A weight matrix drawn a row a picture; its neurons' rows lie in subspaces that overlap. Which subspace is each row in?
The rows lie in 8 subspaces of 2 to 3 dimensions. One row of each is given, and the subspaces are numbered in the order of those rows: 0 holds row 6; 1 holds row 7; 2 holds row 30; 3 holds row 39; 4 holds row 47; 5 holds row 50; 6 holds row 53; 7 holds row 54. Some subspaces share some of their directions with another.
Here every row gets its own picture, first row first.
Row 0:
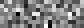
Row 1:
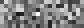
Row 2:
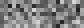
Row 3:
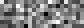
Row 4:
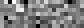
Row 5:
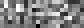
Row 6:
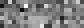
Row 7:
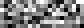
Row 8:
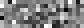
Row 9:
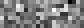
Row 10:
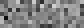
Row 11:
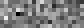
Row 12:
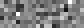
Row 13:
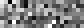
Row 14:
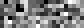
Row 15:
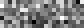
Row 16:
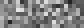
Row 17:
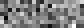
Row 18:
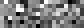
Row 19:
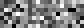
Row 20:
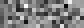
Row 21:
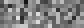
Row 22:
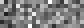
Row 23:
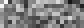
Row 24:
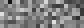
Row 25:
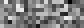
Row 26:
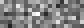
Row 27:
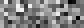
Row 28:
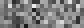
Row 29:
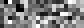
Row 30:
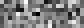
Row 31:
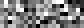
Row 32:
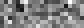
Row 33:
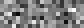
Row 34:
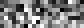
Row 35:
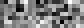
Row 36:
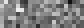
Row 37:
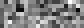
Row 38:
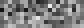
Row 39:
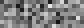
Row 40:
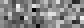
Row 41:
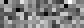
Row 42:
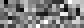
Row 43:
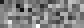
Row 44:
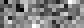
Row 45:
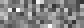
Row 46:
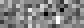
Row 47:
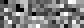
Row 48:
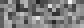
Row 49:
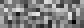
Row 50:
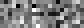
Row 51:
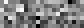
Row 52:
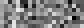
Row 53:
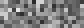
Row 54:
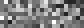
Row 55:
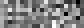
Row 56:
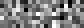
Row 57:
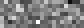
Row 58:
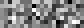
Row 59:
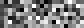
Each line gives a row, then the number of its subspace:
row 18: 2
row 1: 2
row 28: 5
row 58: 5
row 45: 6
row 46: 3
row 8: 0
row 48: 1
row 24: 7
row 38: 1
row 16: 7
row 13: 0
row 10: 6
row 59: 5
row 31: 1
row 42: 1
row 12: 0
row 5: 5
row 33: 4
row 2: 5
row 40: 5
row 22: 3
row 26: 3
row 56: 0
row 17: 6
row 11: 6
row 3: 3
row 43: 3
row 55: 7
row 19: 4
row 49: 2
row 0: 2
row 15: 0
